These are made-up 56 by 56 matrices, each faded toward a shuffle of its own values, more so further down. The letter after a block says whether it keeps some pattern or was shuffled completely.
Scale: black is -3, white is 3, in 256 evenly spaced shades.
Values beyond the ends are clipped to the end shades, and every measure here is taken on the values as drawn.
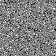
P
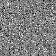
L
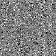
L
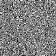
L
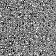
L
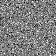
P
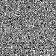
L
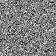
L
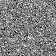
P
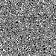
L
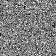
L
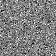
P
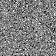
L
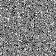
P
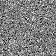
P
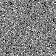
P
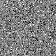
L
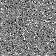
P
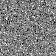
P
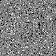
L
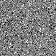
L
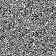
L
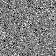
P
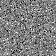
P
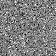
P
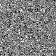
L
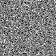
L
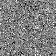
L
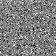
L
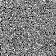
L
